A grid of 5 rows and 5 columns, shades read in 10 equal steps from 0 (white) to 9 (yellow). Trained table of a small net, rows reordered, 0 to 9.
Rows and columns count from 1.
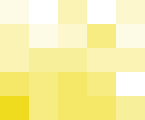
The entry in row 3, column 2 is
4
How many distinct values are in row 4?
3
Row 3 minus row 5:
-6 -1 -2 -3 -1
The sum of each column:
22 15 21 19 10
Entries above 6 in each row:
0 0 0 0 1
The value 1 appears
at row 1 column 1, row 2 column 2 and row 2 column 5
